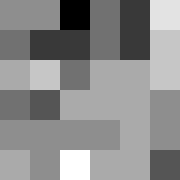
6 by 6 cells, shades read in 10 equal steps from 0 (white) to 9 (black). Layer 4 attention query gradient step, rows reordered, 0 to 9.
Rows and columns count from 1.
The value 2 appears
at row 2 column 6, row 3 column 2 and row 3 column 6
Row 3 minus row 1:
-1 -2 -4 -2 -4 1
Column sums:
24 27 28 23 26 19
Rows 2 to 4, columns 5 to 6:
7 2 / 3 2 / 3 4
